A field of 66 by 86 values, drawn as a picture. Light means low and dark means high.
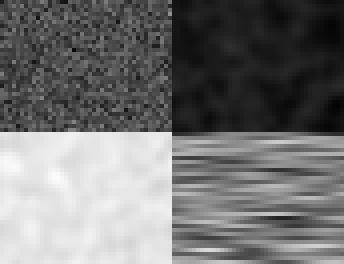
It is made of 2 by 2 panels. Panel 1,1: high, fine-grained. Panel 1,2: very high, blotchy, faint in contrast. Panel 2,1: very low, blotchy, faint in contrast. Panel 2,2: middling, streaked across, strong in contrast.
